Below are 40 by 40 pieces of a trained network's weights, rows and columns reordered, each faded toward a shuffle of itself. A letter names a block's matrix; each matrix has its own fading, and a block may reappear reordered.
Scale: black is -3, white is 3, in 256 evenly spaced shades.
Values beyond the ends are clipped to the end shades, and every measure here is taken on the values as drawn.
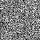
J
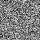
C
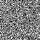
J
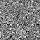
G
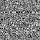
G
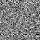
G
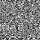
G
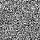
G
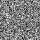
J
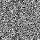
C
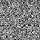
G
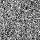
J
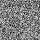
C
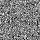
J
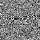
G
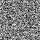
C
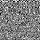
G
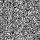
J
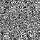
G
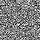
G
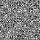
G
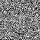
G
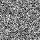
J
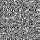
G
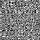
G
